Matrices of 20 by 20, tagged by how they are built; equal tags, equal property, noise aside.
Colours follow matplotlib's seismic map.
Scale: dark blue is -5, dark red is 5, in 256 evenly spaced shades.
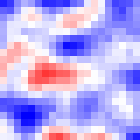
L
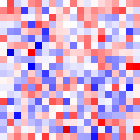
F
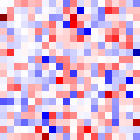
F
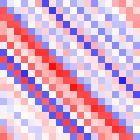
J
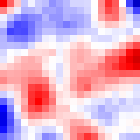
L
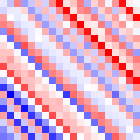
J
